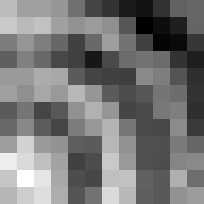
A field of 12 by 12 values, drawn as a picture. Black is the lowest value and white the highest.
Slope: up to the bottom left. Ninth with the lowest average: top right. Ninth with the highest average: bottom left. Odd rows or columns: none. Mirror symmetry: none. Rings: centred on the bottom left.
